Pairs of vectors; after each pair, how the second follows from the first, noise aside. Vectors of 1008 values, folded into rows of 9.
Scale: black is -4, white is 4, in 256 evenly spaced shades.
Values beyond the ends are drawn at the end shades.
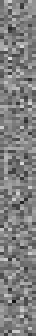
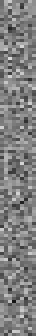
copied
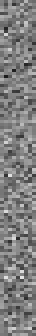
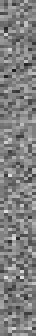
copied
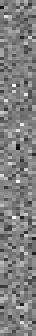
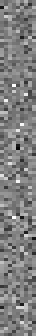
copied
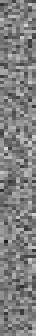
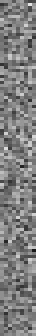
copied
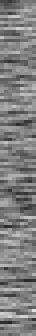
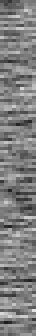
copied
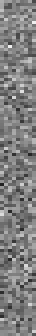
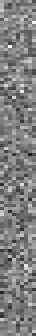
copied
